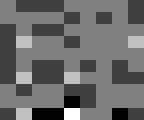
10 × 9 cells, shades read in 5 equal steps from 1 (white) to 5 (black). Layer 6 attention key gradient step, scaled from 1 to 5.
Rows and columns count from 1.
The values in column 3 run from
3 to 5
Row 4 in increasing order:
2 2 3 3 3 3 3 4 4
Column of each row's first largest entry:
2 5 1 1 1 1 1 2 5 3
